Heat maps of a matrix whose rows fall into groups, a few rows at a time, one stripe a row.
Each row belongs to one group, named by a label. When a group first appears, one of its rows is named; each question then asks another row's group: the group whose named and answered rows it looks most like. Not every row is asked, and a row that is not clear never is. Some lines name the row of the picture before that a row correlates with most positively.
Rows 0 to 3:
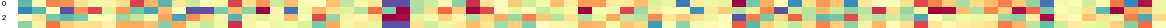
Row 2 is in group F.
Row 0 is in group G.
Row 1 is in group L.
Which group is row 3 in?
G
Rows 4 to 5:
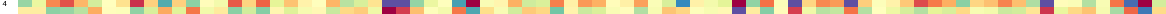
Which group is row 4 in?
G
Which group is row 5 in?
F
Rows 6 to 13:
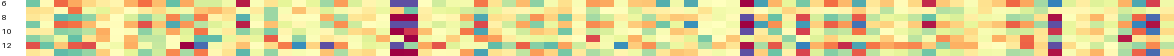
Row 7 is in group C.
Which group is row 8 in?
F
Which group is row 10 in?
F
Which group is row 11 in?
L
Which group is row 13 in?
F
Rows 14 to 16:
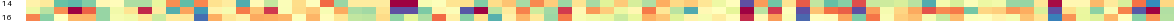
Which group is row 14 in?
F
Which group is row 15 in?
G
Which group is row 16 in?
G
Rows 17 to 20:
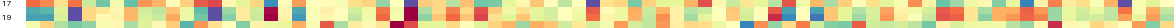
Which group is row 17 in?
C
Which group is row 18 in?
L
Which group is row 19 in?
L
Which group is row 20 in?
F
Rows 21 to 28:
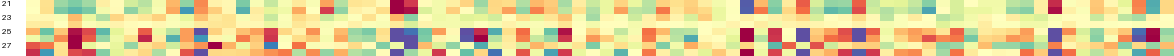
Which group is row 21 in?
F
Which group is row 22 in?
F
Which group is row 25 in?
G
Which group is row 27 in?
C
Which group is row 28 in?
G
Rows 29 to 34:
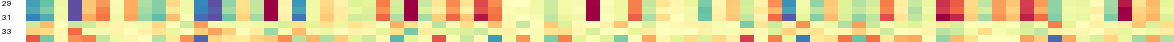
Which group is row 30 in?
L
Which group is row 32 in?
F
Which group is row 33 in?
C
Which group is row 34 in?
G
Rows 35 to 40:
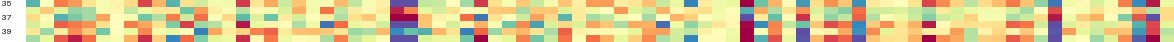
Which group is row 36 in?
F
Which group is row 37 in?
F
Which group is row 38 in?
G
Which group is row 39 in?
G
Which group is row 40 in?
G
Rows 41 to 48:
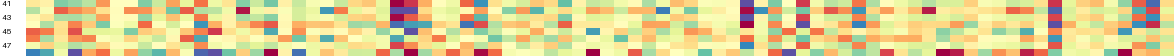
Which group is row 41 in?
F
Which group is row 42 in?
G
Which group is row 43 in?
F
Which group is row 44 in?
G
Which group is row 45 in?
C
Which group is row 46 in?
G
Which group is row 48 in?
L
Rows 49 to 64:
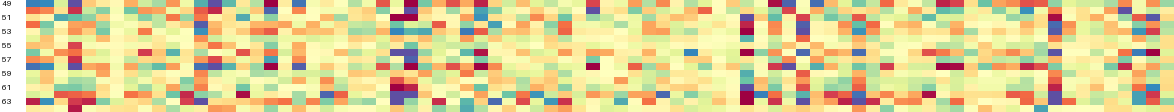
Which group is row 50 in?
C
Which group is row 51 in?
F
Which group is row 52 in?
G
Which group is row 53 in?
G
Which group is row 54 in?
F
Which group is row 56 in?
G
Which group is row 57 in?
C
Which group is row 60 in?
F
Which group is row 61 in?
F
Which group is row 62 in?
G
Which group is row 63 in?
G
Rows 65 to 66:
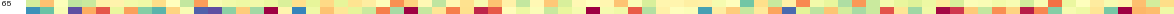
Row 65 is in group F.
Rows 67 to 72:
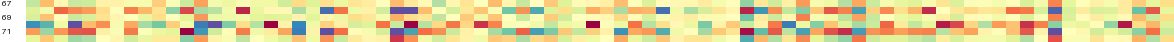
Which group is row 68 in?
G
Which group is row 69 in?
F
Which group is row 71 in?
G
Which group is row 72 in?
F
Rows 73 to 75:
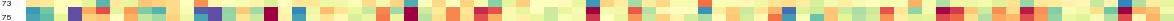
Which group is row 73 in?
C
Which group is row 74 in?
L
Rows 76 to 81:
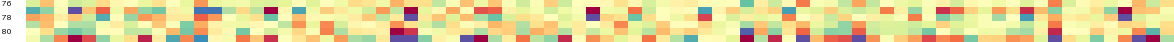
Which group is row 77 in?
L
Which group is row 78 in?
C
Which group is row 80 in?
F
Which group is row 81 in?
G
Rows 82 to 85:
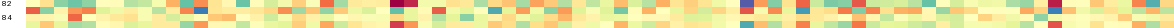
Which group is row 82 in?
F
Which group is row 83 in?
G
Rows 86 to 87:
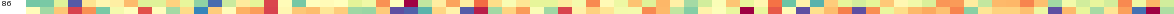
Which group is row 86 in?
L
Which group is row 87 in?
G
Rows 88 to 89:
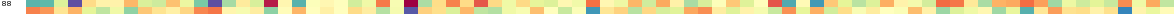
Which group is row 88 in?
L
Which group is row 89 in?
C
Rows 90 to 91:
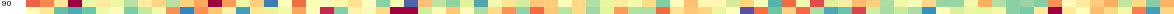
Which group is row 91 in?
F
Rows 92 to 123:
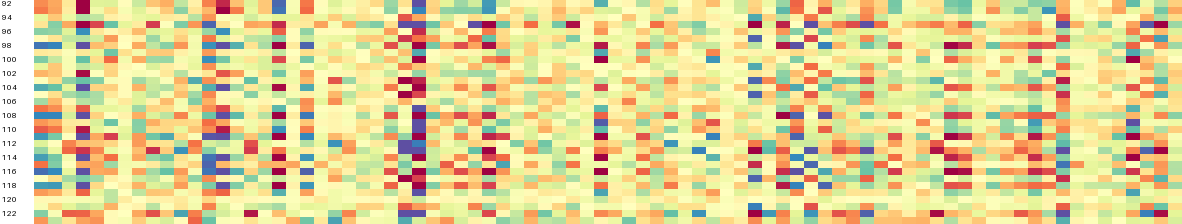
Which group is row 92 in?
C
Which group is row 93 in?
C
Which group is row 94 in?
F
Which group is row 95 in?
G
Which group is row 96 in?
L
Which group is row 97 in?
F
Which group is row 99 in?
C
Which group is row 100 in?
L
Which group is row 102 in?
C
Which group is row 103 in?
F
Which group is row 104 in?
L
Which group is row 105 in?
F
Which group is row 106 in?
F
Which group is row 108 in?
L
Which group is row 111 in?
L
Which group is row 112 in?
G
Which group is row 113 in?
G
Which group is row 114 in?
L
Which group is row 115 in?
G
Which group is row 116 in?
L
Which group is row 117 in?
F
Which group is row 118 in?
L
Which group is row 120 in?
C
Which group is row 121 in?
F
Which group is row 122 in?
G
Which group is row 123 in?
G
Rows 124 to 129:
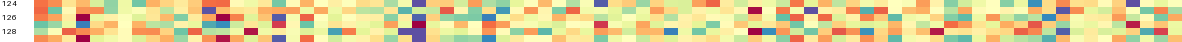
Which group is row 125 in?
G
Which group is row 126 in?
C
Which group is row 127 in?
L
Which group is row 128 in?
G
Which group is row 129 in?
C
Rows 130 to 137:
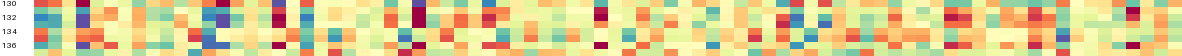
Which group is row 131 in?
L
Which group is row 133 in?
L
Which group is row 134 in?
G
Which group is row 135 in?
G
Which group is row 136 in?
L
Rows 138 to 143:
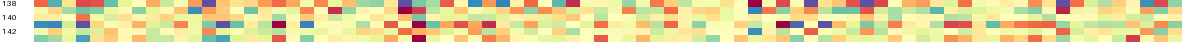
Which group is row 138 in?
G
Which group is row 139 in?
F
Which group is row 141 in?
L
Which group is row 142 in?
F
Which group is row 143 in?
L
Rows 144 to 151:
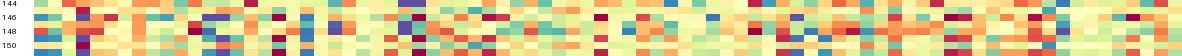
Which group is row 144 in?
G
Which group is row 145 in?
C
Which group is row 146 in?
L
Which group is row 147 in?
G
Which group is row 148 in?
G
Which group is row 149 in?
L
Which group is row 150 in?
C
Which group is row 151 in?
L
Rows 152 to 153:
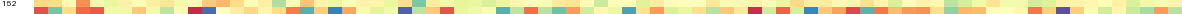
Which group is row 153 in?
G
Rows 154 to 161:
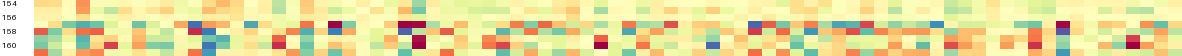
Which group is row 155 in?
C
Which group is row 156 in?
C
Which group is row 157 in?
F
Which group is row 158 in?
G
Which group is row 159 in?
L
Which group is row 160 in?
L
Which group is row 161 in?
G
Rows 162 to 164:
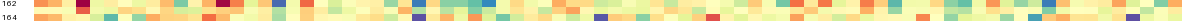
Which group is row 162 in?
C
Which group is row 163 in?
C
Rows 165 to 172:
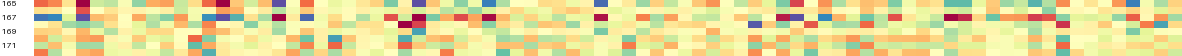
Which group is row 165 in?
C
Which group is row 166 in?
C
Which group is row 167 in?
L
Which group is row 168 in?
F
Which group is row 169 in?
C
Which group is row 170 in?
G
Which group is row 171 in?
F
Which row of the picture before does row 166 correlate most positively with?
162
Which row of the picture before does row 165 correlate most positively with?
162
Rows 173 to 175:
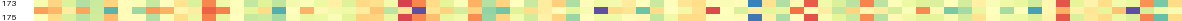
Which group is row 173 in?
F
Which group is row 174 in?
C
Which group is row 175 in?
F
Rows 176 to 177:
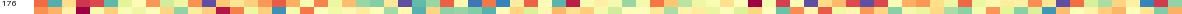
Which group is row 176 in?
G
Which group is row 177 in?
C
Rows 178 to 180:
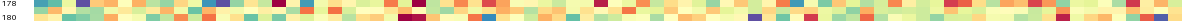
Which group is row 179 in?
F
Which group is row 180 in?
F
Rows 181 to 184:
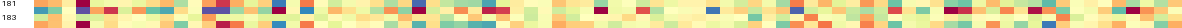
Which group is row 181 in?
C
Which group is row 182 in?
L
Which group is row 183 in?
F
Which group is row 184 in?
C
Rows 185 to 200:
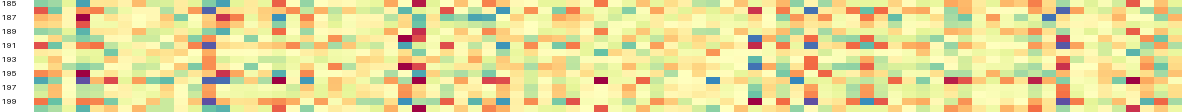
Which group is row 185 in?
L
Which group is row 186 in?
G
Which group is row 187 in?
C
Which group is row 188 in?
C
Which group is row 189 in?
L
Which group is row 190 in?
F
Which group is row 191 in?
G
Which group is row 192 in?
C
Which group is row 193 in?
F
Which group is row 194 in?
F
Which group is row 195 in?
C
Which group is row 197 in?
F
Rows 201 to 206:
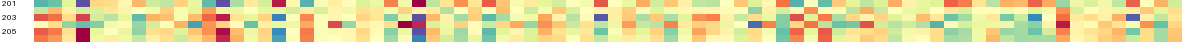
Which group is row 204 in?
F
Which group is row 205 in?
C
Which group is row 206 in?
C
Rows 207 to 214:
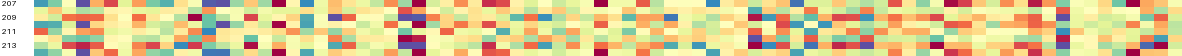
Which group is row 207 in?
L
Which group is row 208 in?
F
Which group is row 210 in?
L
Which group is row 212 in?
F
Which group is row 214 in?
L
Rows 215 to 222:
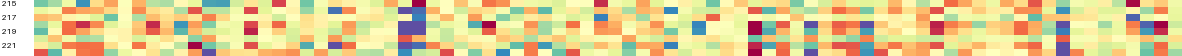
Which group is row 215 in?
L
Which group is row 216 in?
G
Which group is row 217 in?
C
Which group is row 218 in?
G
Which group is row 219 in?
G
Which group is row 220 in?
F
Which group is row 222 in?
G
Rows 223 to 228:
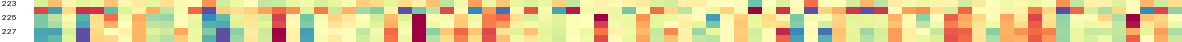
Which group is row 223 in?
F
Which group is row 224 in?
G
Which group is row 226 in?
L
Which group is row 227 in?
L
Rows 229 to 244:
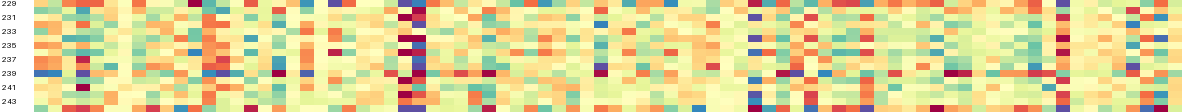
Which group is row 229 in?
G
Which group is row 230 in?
L
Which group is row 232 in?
C
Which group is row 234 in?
F
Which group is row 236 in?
F
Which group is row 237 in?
C
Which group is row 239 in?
L
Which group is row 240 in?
F
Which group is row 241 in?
C
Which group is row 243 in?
F
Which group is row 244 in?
G
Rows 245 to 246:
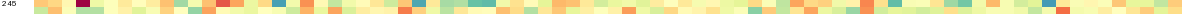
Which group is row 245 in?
C
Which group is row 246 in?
F
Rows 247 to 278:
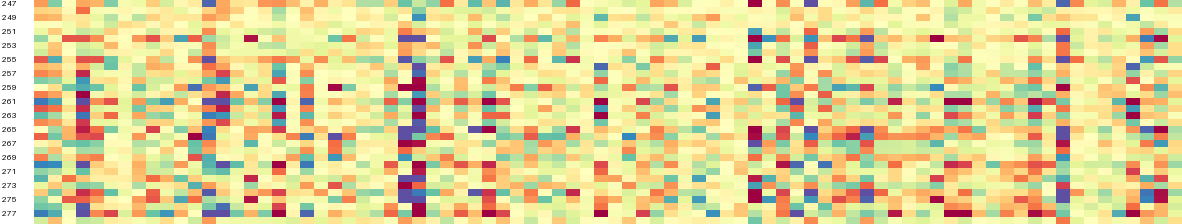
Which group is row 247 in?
G
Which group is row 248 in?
C
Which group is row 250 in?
C
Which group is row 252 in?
G
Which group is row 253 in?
F
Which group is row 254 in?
F
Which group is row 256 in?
C
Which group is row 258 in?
L
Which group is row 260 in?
C
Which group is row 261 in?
L
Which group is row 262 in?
C
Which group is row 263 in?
L
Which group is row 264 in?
C
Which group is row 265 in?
G
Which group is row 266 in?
G
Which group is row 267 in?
F
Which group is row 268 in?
F
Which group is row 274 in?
G
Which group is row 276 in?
L
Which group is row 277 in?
L
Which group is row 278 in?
F
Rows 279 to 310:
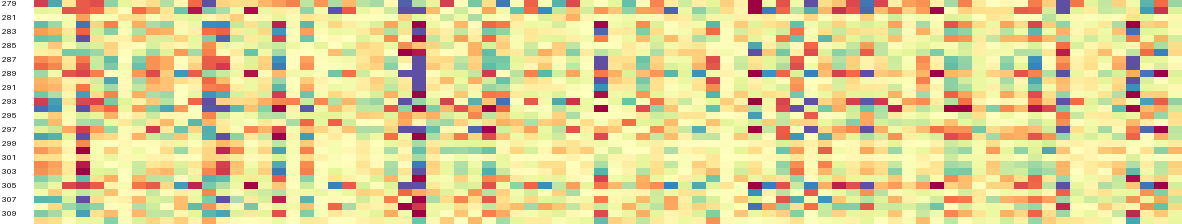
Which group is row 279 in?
G
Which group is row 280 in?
G
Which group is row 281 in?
C
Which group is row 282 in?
L
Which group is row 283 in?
C
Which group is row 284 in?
L
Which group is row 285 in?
F
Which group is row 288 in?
C
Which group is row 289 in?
G
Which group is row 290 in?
C
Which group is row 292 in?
L
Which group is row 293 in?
G
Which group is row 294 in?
L
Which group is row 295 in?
F
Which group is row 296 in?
F
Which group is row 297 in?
G
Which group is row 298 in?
L
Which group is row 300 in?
C
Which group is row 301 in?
C
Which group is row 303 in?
C
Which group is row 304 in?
L
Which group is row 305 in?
G
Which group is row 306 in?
F
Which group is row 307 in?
L
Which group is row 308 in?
F
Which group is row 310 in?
C
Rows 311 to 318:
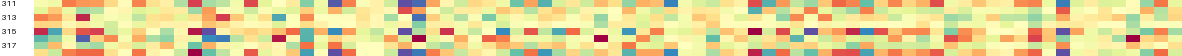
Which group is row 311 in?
G
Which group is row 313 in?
C
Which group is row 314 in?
C
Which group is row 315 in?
G
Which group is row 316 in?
L
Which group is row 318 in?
G
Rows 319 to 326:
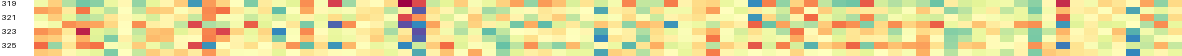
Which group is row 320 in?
C
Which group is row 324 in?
C
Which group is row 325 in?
G
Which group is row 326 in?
C
